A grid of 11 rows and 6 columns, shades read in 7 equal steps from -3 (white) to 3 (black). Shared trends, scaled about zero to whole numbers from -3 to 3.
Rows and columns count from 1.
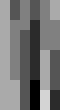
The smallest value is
-2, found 2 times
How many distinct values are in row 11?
5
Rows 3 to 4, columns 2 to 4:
0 0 2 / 0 1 2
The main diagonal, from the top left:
-1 1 0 2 0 1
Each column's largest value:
-1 1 1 3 0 2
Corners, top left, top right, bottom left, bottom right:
-1 -1 -1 2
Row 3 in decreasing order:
2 0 0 0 0 -1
